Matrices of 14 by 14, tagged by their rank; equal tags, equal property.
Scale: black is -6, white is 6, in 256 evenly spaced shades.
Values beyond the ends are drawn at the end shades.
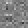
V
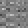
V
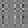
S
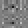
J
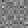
V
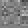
J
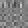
J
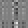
S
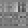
J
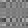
S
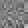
V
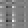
S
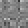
J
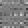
V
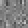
V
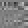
J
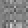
J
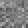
V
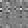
J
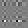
S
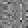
V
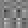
S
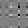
S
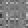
J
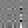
S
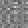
V
